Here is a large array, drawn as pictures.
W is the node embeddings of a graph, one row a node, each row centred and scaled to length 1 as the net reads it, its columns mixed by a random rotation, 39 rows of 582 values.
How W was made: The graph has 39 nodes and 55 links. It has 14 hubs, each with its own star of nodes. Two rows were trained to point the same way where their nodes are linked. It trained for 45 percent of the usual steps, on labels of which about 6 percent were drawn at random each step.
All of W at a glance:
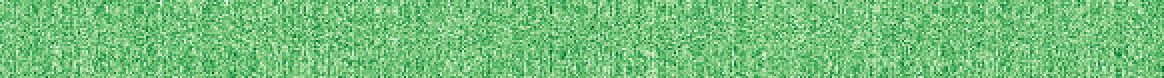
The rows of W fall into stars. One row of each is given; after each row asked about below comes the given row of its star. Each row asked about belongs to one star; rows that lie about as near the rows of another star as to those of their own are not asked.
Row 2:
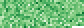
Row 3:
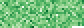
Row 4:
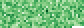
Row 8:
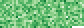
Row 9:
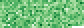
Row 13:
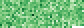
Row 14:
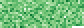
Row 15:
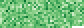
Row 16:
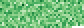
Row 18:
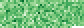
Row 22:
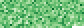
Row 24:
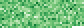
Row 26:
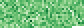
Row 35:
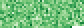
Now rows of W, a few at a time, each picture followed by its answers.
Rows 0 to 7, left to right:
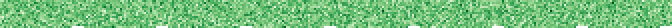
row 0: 2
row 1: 16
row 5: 13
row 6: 22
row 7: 16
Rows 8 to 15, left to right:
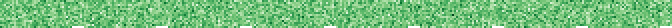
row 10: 15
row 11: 26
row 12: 4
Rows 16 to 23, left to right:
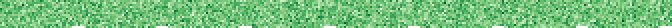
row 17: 4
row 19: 13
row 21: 13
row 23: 18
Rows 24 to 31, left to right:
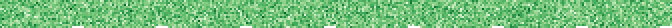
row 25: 18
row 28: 35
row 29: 3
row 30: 15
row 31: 9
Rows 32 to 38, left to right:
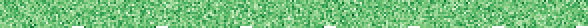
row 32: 24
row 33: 8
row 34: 14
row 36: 15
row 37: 16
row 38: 35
